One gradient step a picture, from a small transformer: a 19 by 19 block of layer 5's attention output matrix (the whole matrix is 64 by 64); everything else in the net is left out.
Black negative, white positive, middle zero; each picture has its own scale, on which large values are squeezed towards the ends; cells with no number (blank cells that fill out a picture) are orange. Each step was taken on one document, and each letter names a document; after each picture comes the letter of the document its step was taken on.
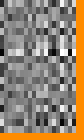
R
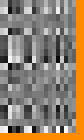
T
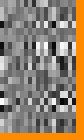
R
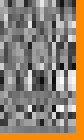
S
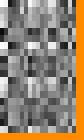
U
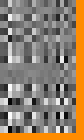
T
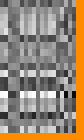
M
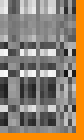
M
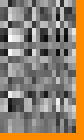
T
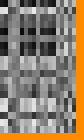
M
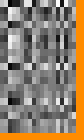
T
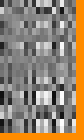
R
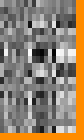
S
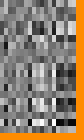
S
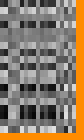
M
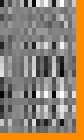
R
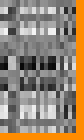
M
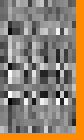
T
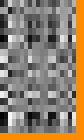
U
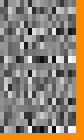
S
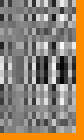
R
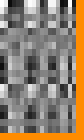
U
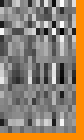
R
